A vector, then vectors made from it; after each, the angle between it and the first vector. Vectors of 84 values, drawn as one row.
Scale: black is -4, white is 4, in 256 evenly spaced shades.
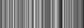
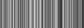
nearly parallel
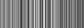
partly aligned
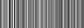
partly aligned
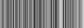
nearly opposite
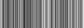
partly opposed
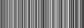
partly aligned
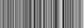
nearly opposite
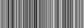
partly opposed
